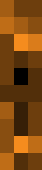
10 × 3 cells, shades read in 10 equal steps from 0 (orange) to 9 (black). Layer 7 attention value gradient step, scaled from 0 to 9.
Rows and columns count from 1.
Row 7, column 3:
5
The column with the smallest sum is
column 1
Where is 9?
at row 5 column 2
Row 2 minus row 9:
-2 3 2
